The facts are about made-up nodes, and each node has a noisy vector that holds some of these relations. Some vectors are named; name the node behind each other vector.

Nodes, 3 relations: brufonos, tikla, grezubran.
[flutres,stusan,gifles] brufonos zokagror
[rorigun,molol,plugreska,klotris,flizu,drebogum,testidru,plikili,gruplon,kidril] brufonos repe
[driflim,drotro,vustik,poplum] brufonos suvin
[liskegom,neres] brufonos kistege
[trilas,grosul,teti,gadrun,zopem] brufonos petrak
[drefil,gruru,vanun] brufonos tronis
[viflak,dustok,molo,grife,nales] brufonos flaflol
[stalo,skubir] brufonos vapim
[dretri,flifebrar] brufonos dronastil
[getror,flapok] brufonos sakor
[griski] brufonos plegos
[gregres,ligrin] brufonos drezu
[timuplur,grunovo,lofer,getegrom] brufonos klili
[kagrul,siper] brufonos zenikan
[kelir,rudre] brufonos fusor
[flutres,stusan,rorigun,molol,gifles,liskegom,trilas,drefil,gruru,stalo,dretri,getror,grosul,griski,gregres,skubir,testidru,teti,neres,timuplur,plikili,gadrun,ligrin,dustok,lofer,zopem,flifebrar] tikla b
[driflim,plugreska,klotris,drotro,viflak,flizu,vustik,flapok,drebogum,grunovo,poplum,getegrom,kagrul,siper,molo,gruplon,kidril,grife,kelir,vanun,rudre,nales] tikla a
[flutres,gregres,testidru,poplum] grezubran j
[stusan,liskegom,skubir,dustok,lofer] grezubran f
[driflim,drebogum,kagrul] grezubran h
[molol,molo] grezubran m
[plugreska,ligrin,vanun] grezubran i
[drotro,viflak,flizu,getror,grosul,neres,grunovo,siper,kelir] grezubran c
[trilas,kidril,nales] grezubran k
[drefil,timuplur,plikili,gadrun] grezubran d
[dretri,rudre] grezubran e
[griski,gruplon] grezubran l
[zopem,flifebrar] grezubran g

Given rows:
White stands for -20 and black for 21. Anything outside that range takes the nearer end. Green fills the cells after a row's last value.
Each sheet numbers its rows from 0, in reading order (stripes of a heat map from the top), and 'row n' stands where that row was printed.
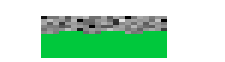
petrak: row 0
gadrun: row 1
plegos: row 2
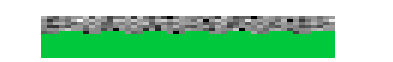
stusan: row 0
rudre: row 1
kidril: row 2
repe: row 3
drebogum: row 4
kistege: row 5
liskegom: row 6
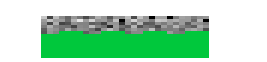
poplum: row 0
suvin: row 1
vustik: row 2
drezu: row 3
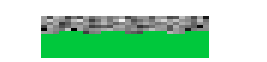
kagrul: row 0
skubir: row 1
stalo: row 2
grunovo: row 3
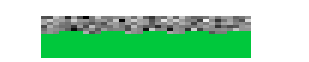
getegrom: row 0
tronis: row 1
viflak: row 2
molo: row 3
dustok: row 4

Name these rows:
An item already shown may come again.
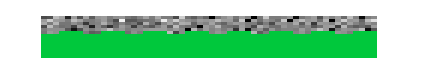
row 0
getegrom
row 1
plikili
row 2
timuplur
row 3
flizu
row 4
klili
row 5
tronis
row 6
petrak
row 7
grife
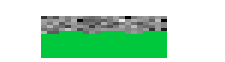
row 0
zokagror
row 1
timuplur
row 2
klili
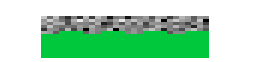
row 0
nales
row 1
driflim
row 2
petrak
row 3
suvin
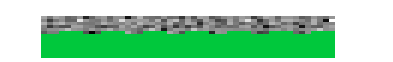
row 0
dustok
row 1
rorigun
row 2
flaflol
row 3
grosul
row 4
lofer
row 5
gruru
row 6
molol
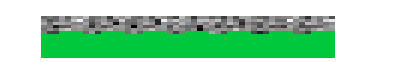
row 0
gifles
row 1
trilas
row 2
gadrun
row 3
klotris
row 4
grosul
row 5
testidru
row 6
flutres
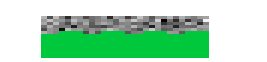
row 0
drotro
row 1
teti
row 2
suvin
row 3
drefil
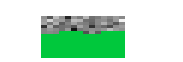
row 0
flapok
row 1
ligrin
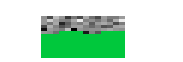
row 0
kagrul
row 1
griski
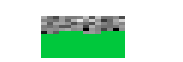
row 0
griski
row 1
vanun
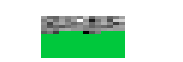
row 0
gregres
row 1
dretri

